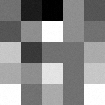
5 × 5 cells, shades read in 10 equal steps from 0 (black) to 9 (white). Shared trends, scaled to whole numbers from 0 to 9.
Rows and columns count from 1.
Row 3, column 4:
4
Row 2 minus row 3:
-4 3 5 1 -2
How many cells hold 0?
1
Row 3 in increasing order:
2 4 4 6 7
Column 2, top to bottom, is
1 5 2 5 4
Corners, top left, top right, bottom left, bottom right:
4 3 9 9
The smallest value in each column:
3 1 0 4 3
